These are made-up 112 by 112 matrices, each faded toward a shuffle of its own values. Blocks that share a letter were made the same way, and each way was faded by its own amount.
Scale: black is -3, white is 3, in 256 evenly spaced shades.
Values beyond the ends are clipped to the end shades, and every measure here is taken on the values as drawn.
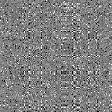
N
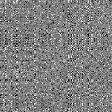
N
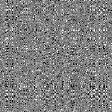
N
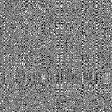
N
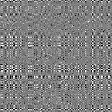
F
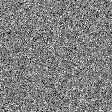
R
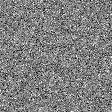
R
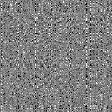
N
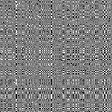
F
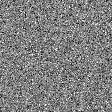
R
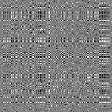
F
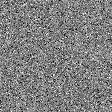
R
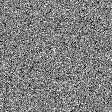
R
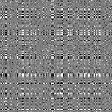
F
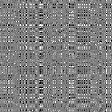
F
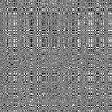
F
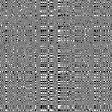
F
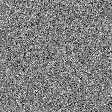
R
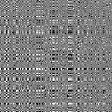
F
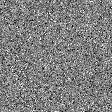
R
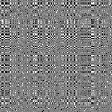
F
